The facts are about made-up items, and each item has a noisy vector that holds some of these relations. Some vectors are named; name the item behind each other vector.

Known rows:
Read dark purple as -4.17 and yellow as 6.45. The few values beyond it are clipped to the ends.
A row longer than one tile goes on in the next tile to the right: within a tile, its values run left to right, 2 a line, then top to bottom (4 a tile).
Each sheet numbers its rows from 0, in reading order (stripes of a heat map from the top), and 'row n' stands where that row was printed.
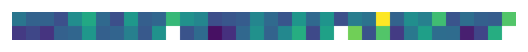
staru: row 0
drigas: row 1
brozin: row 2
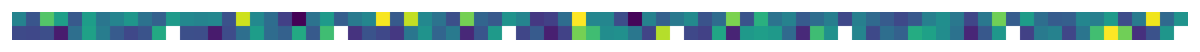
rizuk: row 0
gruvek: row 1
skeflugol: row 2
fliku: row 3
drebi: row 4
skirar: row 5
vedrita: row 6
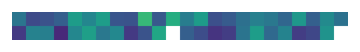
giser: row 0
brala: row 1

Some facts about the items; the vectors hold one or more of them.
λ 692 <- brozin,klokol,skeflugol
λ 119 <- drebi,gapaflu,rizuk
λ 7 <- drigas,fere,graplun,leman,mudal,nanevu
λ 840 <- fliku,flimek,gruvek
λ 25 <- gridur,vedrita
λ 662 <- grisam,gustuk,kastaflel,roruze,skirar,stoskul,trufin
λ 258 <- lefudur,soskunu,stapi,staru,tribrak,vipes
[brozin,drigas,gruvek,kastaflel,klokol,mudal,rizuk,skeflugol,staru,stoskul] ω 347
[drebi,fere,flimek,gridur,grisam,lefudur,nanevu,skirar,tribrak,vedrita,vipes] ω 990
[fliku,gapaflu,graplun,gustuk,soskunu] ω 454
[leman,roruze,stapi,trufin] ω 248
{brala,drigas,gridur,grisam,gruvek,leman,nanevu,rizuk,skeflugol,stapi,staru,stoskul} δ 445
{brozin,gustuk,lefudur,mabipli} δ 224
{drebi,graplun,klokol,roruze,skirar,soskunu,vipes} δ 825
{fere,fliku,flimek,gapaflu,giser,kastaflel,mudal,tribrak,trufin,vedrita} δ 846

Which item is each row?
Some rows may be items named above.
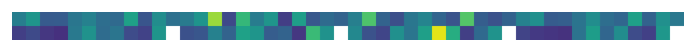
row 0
brala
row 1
klokol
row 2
gridur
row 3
brala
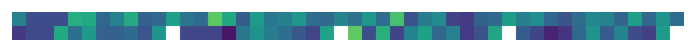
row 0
stapi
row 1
rizuk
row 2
mabipli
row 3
brala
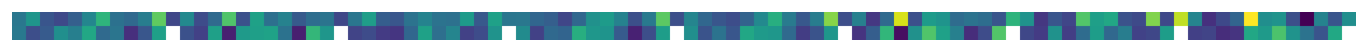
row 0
roruze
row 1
drebi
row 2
brala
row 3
skirar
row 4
skirar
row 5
gapaflu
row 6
tribrak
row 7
flimek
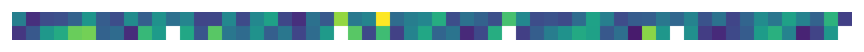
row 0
soskunu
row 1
lefudur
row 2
brozin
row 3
vipes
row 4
grisam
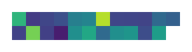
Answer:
mudal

